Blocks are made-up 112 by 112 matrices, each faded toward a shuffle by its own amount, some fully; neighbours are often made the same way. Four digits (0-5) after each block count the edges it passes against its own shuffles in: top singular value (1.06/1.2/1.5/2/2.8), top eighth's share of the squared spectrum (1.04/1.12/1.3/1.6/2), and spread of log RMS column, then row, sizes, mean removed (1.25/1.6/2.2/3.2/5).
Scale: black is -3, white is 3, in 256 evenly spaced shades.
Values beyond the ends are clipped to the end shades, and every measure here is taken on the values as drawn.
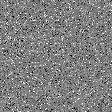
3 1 0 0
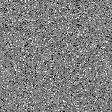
3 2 1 0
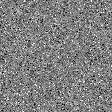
0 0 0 0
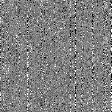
2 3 4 0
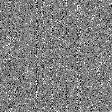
1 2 3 0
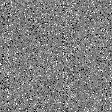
1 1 2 0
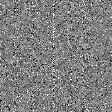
1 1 3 0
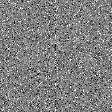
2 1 2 0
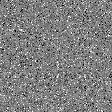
3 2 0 0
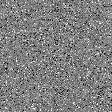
3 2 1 0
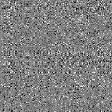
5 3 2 3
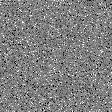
1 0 0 0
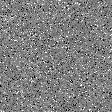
0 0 0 0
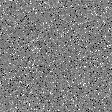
0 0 0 0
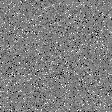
2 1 0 0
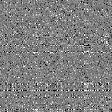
4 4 2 3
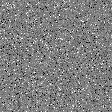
2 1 0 0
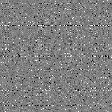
4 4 2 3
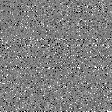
4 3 1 3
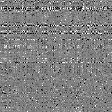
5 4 2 3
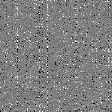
4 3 2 2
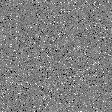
0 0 0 0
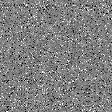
3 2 1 1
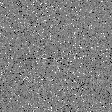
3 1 0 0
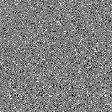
3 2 1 1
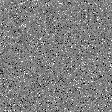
2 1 0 0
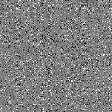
4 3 2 2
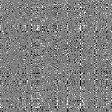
5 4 3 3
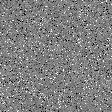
0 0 0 0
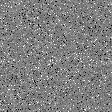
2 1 0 0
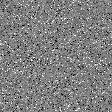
2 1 0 0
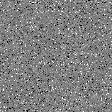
2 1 0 1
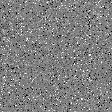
3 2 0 0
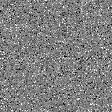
3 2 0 1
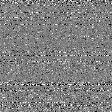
2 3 0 4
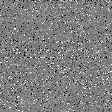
1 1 0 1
